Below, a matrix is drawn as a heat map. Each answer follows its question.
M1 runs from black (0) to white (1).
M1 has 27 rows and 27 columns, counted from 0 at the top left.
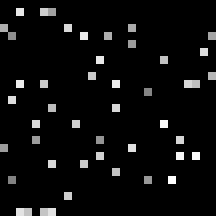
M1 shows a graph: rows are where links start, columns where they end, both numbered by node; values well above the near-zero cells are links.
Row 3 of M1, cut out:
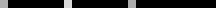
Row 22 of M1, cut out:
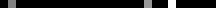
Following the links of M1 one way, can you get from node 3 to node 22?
no
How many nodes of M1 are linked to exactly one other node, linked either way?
2
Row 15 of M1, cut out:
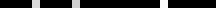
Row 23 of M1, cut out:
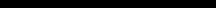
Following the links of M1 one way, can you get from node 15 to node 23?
yes
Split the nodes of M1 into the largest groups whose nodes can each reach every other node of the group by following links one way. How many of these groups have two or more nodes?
0
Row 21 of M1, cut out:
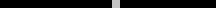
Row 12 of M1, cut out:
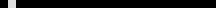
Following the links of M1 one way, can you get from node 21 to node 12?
no
